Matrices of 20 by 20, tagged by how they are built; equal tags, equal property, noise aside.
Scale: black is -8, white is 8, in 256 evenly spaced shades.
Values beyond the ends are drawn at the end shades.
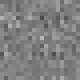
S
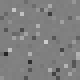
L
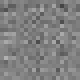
S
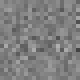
S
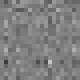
S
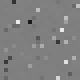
L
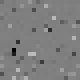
L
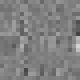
S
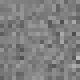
S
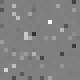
L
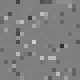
L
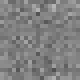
S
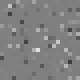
L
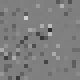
L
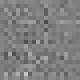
S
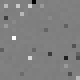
L
